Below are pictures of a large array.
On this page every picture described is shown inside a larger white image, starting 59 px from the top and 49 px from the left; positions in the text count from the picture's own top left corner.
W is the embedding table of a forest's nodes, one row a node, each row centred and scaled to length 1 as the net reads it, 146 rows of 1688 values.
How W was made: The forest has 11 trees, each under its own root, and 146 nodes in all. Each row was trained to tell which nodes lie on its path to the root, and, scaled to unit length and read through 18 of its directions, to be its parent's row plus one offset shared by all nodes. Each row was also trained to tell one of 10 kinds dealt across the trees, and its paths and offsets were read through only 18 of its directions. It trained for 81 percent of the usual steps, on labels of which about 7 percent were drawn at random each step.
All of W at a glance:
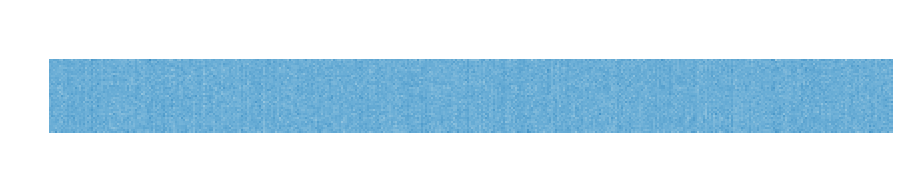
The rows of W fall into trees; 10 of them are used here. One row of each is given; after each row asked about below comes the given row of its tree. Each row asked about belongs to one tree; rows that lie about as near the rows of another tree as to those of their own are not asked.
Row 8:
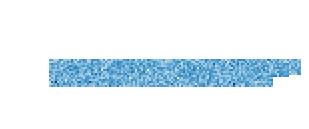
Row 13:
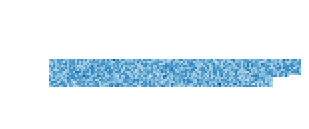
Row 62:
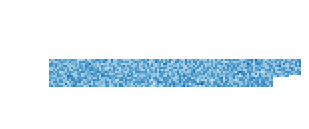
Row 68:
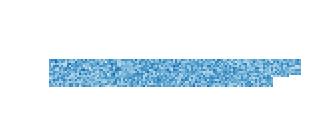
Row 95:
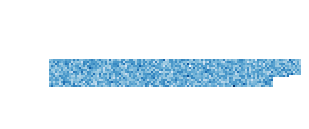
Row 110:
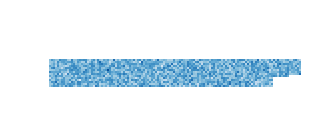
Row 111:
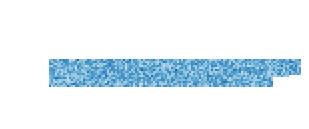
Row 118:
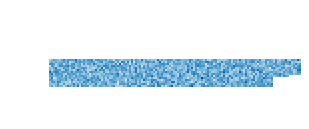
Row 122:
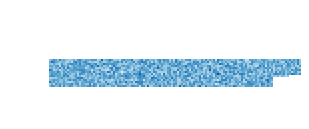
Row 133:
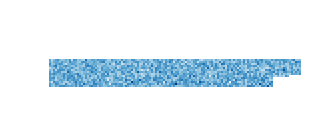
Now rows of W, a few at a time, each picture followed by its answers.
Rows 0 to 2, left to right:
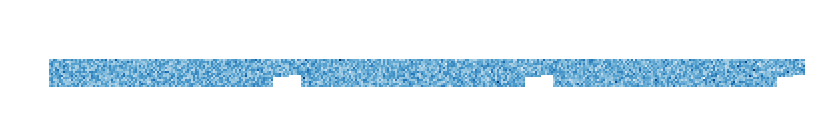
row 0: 62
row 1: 118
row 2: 122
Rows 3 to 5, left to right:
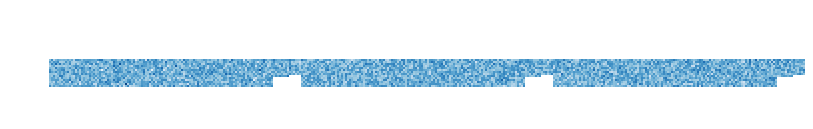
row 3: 95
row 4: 110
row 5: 111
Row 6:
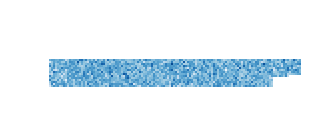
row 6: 13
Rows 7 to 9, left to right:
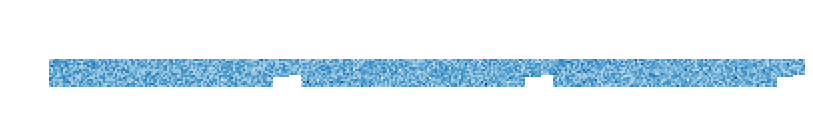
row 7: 133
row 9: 118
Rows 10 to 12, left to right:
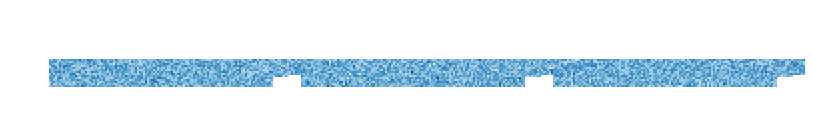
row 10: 133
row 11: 122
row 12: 122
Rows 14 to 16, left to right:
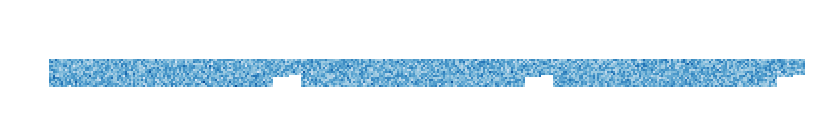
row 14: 13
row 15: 62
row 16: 110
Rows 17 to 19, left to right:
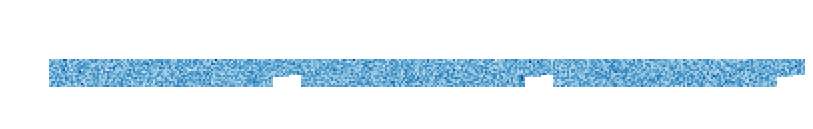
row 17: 62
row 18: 95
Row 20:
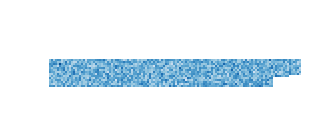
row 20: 62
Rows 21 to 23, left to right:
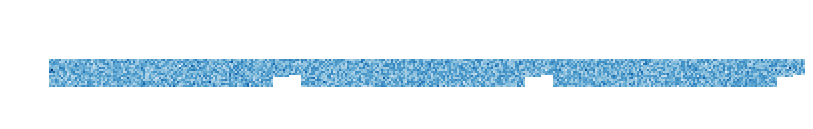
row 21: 122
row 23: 122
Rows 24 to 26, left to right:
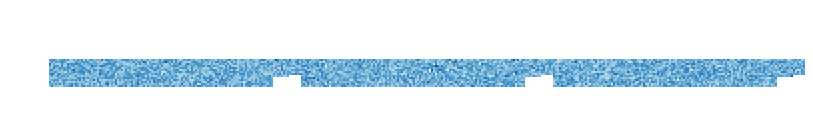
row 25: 133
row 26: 8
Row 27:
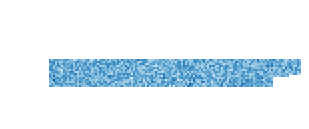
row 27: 122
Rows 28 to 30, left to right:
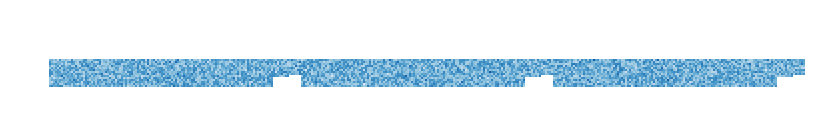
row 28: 8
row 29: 62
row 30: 68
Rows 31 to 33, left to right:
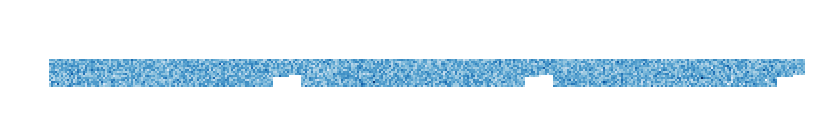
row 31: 118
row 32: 13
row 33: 8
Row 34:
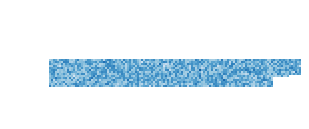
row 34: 111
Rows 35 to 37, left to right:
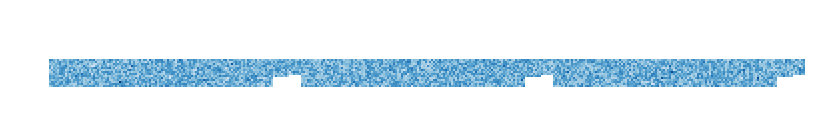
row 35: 13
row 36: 110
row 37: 68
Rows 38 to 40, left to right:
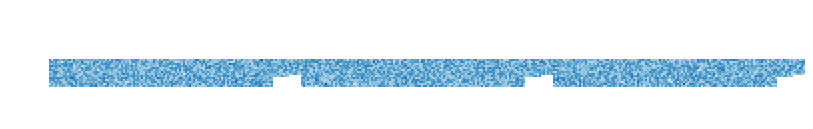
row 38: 133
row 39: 111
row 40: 13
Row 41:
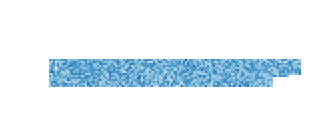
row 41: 122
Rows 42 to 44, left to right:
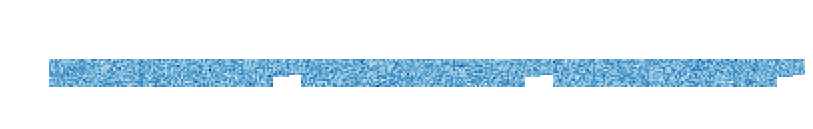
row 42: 8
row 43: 133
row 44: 122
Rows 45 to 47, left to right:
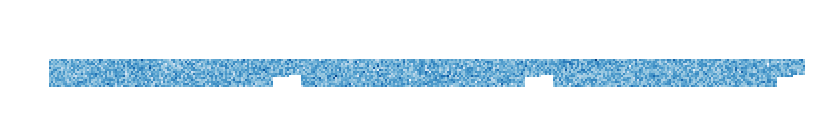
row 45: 110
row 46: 13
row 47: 118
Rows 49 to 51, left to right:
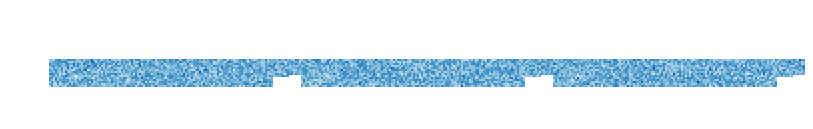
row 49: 118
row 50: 111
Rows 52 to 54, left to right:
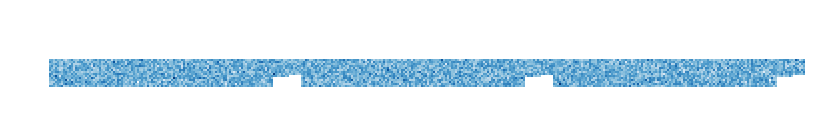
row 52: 8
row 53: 62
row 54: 13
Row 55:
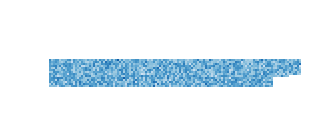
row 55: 133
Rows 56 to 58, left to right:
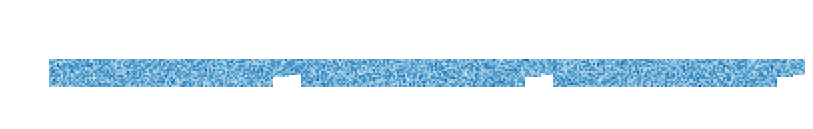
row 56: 122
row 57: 118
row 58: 8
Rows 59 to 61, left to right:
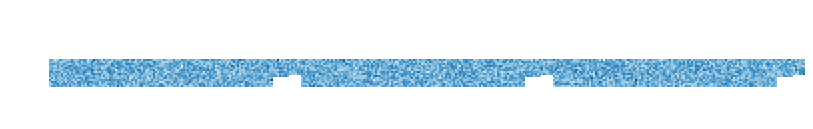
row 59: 8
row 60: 8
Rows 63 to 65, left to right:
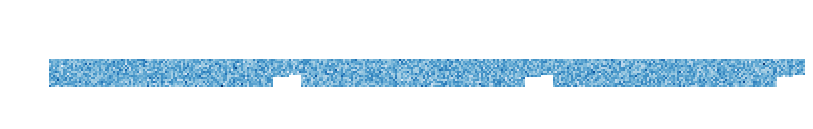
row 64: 122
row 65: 13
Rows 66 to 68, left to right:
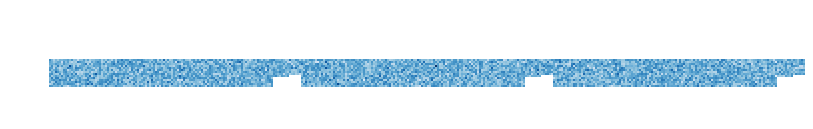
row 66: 8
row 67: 133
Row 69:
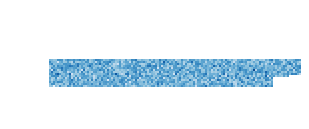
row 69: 118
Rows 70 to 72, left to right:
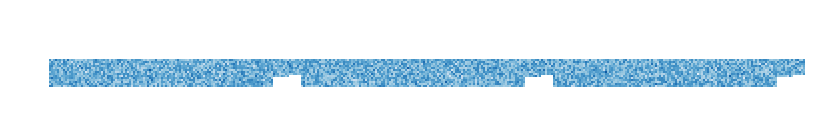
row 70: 62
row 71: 111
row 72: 13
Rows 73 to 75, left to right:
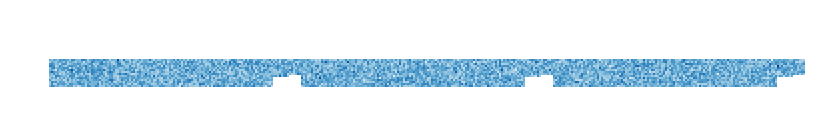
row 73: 62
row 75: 95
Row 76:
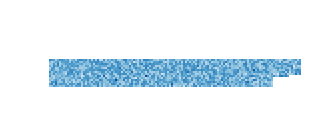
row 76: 68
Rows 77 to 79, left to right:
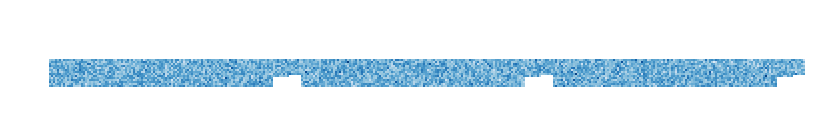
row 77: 62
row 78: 13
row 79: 8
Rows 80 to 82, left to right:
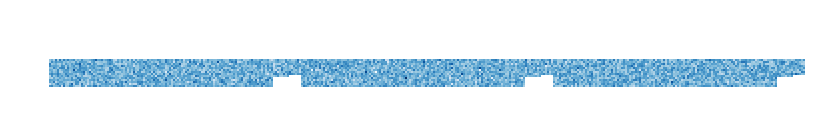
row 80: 62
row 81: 122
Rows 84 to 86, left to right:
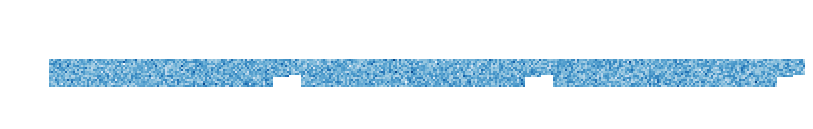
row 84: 118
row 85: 8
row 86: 133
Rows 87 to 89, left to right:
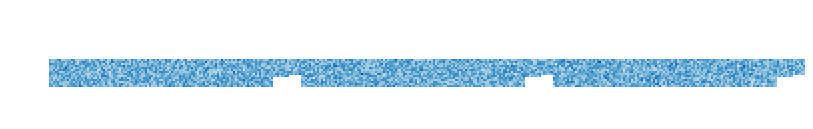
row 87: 118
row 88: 110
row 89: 13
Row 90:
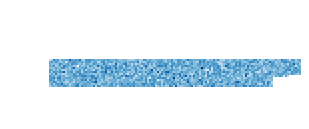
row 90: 13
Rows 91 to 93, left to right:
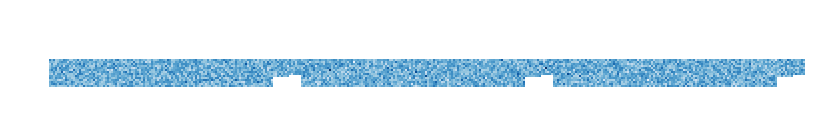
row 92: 118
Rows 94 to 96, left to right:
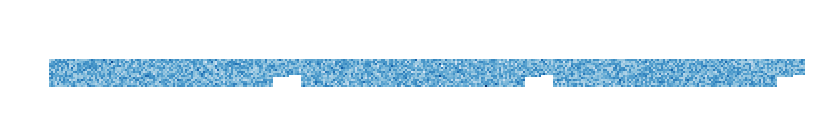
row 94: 62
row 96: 68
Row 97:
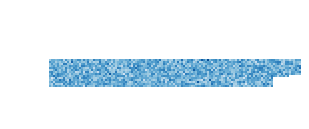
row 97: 110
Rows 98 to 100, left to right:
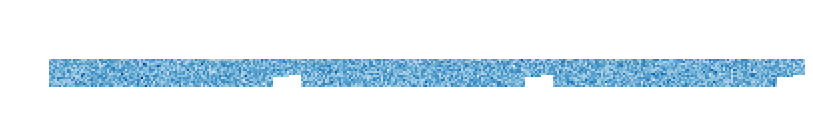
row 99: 118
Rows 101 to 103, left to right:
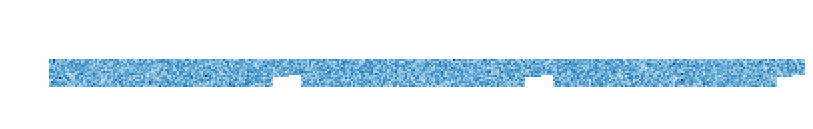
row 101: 122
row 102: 95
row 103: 133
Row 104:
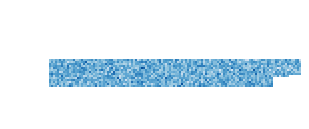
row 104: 118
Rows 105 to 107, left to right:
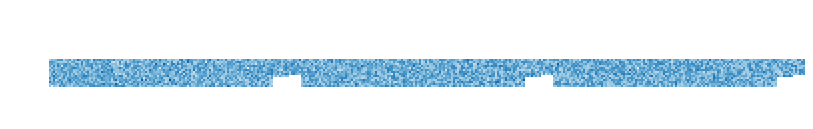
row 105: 13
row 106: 110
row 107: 68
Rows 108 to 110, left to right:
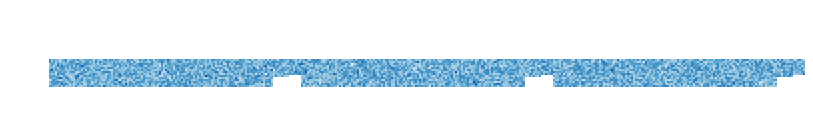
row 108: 122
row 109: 111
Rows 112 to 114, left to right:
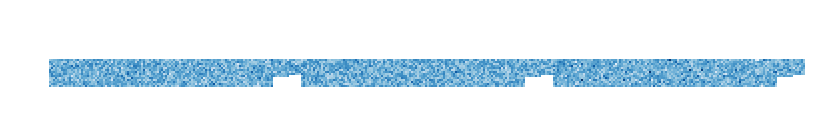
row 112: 95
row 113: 62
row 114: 133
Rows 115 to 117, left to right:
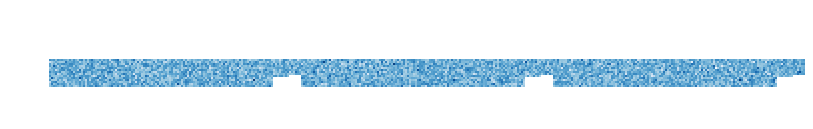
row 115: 133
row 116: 13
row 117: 122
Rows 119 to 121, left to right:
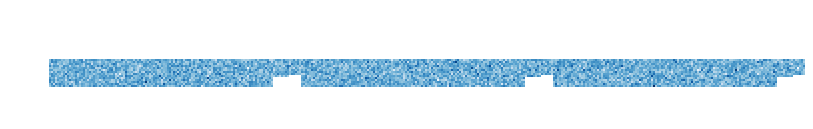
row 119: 13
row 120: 133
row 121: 133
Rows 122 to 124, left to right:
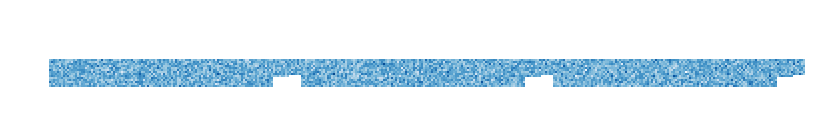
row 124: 118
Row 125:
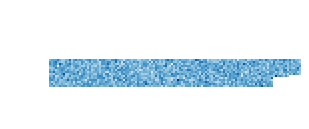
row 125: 133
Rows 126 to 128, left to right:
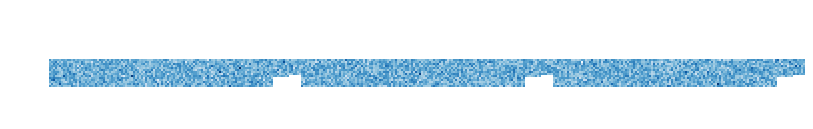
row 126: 133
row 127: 95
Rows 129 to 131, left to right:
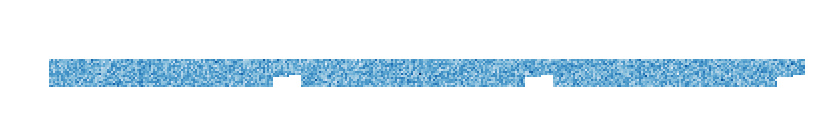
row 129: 8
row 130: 95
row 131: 118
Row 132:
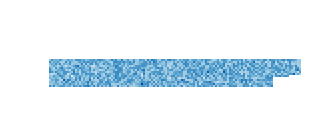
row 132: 95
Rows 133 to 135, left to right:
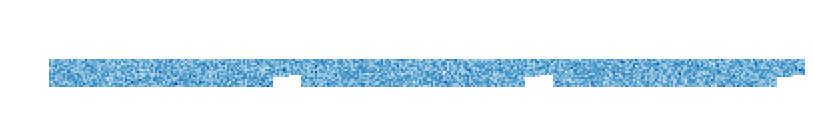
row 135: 122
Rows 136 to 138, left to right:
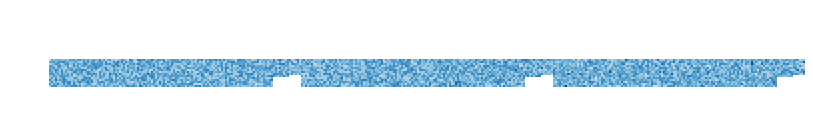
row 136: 110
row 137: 110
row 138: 95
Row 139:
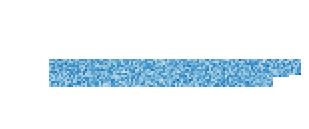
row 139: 118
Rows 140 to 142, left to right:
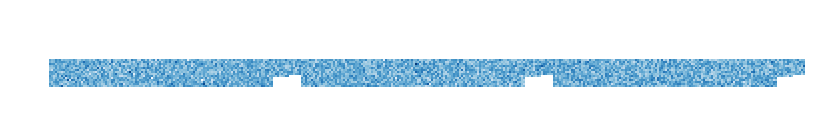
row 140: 118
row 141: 13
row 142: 133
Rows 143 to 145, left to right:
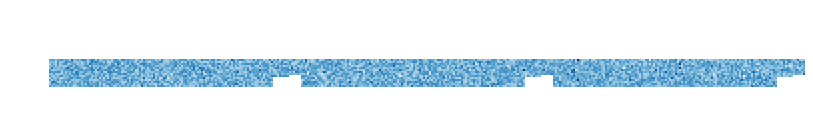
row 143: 95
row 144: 122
